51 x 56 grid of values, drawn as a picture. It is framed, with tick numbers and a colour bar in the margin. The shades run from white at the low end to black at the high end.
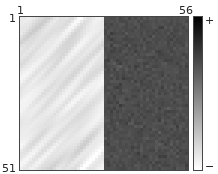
It is made of 1 by 2 panels. Panel 1,1: very low, slanting up to the right, faint in contrast. Panel 1,2: high, fine-grained, faint in contrast.
